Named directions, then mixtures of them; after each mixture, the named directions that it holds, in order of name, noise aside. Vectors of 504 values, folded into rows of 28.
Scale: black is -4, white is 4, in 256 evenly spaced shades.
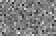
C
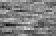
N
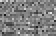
C, N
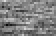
N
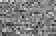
C, N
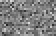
C, N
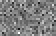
C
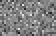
C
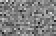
C, N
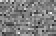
C, N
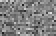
C, N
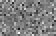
C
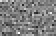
C, N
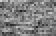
C, N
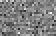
C, N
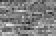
C, N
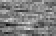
N
